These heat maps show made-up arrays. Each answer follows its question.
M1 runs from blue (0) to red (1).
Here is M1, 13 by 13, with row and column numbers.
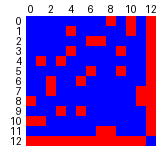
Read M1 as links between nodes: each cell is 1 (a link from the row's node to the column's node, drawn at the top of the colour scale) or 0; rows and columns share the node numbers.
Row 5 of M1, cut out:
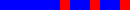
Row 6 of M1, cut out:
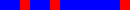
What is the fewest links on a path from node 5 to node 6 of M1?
1
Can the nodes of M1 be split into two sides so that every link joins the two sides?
no
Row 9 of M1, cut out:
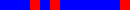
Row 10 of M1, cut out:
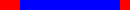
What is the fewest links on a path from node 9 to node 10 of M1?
2
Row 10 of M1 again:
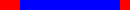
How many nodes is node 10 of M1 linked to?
3
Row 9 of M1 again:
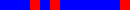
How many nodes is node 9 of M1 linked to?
3
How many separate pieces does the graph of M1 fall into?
1
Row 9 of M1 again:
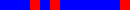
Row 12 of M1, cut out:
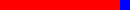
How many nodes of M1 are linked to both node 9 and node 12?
2
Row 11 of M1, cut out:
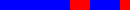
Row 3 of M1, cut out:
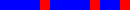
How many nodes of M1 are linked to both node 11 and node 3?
1
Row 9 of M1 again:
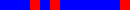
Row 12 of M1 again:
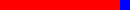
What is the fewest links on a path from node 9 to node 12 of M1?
1
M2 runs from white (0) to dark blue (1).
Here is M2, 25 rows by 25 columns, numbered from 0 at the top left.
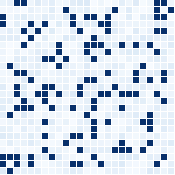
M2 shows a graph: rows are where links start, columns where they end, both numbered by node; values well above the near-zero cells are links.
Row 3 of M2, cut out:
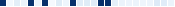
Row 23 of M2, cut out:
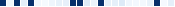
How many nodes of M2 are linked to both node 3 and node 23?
4
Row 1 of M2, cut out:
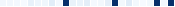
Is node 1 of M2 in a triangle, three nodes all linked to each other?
no
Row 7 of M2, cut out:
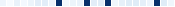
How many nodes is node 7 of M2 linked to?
4
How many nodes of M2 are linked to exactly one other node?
1
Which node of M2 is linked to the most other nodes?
node 13
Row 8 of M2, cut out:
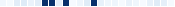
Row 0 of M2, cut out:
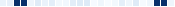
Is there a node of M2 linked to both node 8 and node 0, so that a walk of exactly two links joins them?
no
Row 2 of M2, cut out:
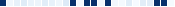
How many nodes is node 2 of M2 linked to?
7
